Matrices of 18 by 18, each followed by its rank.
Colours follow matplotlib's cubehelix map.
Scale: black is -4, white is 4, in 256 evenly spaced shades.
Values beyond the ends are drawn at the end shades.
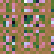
two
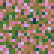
full rank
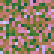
full rank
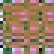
two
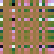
one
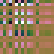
one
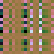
one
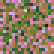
full rank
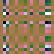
one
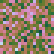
full rank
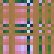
one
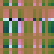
one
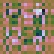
two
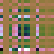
one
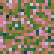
full rank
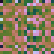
two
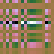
one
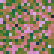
full rank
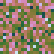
full rank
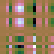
one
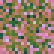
full rank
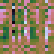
two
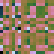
two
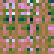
two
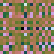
two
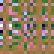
two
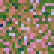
full rank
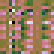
two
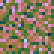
full rank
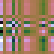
one
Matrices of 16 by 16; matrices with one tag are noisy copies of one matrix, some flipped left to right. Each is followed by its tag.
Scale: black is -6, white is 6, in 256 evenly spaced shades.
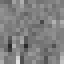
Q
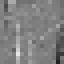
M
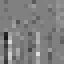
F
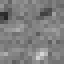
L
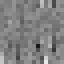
Q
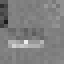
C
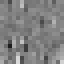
Q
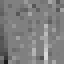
M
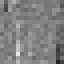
M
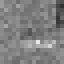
C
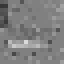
C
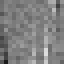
M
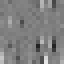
Q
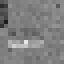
C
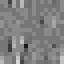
Q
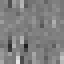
Q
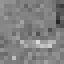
C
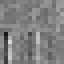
F
